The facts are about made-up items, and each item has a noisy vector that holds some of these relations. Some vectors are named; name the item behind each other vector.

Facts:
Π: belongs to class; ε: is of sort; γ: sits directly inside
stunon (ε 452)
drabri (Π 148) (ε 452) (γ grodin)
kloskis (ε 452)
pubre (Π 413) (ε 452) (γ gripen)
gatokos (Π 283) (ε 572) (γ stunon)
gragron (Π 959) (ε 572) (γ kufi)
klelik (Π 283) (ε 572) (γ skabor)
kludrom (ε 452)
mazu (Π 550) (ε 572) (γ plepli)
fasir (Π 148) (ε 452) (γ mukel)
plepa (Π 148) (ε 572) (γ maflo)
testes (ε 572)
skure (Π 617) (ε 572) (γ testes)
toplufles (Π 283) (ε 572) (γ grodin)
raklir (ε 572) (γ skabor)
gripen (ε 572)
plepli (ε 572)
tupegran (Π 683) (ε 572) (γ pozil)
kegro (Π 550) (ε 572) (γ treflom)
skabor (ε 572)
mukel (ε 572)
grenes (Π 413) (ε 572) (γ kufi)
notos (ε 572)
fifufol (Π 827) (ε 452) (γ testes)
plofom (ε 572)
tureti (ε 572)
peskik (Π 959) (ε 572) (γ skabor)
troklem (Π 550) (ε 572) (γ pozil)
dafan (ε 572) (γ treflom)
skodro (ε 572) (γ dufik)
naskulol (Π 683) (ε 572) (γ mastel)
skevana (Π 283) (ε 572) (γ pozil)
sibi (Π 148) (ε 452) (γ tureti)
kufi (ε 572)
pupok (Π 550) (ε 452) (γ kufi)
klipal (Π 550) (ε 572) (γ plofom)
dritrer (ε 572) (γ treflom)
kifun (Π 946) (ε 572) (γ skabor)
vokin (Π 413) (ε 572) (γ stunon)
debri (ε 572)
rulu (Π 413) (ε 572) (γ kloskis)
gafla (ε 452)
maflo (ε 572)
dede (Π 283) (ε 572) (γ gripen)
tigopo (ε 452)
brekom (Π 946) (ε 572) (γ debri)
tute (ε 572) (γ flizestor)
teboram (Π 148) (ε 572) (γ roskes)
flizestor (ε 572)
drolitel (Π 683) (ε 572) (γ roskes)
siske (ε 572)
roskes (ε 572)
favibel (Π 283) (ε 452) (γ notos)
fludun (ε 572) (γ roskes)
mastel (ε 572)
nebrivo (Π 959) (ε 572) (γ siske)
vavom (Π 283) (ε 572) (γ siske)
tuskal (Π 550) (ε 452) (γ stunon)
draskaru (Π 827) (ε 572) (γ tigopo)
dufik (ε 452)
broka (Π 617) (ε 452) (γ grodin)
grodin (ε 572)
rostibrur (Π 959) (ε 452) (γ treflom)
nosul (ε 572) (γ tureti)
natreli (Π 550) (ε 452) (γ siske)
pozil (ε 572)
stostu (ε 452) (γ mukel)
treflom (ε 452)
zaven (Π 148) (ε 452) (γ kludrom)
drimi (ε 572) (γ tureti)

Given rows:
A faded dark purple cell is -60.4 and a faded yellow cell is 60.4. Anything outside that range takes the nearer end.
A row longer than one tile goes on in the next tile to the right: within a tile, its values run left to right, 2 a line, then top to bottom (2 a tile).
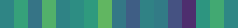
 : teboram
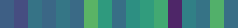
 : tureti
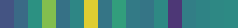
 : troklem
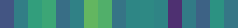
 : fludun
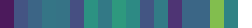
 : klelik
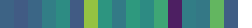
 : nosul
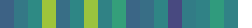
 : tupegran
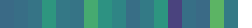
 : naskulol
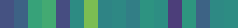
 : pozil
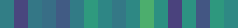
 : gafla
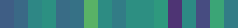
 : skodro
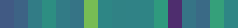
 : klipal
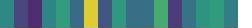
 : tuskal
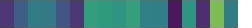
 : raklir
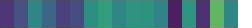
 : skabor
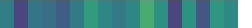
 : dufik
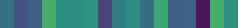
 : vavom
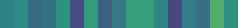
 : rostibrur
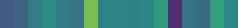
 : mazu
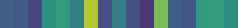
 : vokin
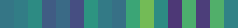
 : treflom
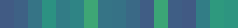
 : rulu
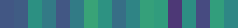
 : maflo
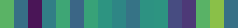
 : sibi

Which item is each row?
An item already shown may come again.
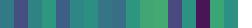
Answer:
siske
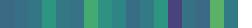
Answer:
naskulol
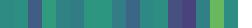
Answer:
plepa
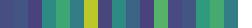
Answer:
gatokos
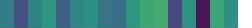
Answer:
siske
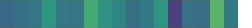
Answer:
naskulol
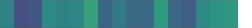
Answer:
pubre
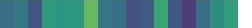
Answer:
gragron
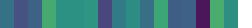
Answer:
vavom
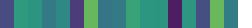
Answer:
kegro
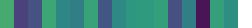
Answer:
natreli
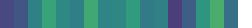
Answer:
toplufles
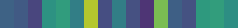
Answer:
vokin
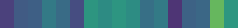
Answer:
peskik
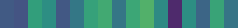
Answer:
grodin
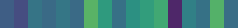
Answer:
tureti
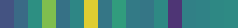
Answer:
troklem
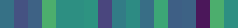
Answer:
vavom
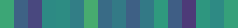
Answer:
fifufol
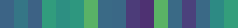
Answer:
grenes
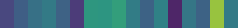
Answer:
kifun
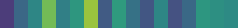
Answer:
skevana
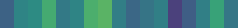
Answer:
drolitel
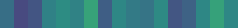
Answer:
favibel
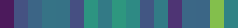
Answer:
klelik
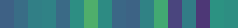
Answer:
kufi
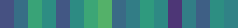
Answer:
roskes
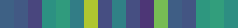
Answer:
vokin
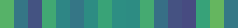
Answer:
drabri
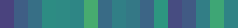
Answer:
dede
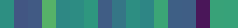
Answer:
nebrivo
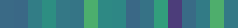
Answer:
brekom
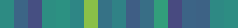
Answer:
pupok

